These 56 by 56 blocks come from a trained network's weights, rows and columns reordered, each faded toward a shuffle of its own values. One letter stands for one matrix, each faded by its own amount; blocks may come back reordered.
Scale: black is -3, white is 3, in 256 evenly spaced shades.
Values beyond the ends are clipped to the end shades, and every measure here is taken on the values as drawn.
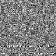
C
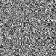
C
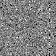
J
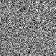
C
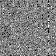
J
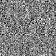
C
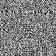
J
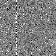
J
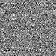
C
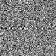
C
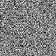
C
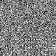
J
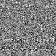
J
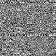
C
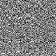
C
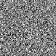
C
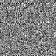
C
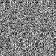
C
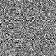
C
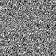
J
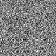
C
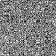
J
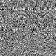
C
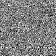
J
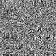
C
